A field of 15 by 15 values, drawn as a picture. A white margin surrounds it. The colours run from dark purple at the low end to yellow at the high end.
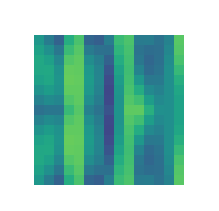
On average the colour sits 50% of the way up the scale. Streaks run downward. It is mirror symmetric from top to bottom.
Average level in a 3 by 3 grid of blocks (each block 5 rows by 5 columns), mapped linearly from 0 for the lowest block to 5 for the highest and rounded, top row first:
5 1 0
4 0 3
5 1 0
